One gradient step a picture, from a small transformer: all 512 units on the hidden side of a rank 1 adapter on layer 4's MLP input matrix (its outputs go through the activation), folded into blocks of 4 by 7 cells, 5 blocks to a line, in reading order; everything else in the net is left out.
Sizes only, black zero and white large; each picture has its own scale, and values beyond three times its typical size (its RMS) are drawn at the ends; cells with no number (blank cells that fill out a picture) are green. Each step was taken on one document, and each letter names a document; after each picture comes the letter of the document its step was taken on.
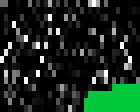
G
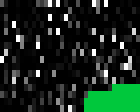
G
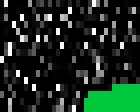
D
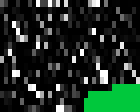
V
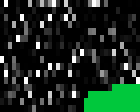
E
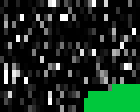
E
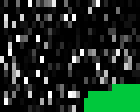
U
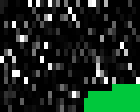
G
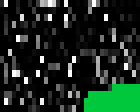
U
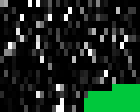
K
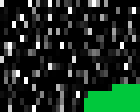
D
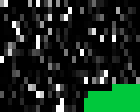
K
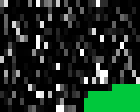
V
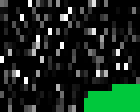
D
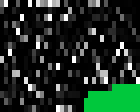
V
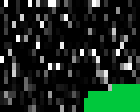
E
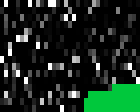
E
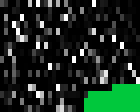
V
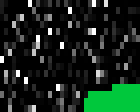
D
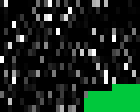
G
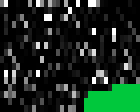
G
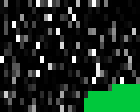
G
